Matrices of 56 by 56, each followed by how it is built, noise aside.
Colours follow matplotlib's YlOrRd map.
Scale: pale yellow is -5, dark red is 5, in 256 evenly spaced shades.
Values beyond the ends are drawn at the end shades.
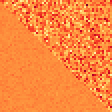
upper triangular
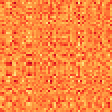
low rank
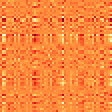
low rank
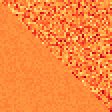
upper triangular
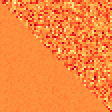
upper triangular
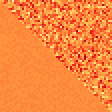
upper triangular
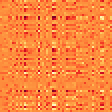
low rank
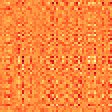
low rank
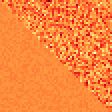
upper triangular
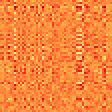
low rank
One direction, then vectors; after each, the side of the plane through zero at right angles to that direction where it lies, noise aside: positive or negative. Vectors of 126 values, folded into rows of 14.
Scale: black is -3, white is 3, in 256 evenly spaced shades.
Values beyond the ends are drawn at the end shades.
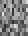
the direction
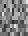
positive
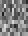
negative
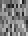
negative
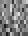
positive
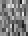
positive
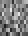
positive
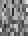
positive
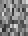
positive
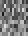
negative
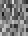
negative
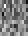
negative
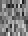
negative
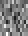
negative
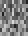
negative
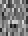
negative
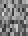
positive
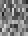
negative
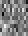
negative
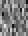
negative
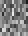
negative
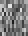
positive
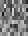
negative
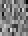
negative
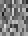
negative
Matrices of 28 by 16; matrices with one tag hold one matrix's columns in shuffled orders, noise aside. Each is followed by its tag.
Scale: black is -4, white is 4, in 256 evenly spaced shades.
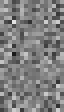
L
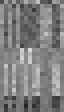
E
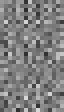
L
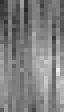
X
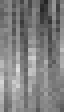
X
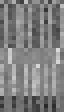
E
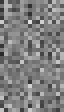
L
